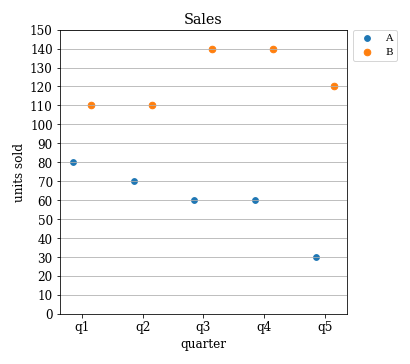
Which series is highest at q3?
B
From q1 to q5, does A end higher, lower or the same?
lower
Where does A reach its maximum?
q1
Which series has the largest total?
B
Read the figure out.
Title: Sales
x-axis: quarter, ticks q1 q2 q3 q4 q5
y-axis: units sold, ticks 0 10 20 30 40 50 60 70 80 90 100 110 120 130 140 150
Legend: A, B
Values:
A: 80 70 60 60 30
B: 110 110 140 140 120
